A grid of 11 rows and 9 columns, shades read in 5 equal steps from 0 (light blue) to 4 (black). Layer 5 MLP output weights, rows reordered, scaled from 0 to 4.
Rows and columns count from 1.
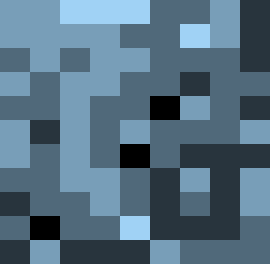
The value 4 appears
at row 5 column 6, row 7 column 5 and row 10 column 2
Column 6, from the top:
2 2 2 2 4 2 2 3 3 3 1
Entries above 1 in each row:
3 3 6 6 7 5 7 5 7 8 7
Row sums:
10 12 16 16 19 15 21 16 19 21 20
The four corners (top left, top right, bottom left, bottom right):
1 3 3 2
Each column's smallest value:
1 1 0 0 0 1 0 1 1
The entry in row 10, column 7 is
3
